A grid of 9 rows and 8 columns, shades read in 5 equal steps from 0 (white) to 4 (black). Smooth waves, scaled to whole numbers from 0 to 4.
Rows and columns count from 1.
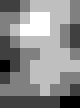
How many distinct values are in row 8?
3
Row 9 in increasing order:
3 3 3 3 3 3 4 4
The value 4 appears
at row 6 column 1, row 9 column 7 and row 9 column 8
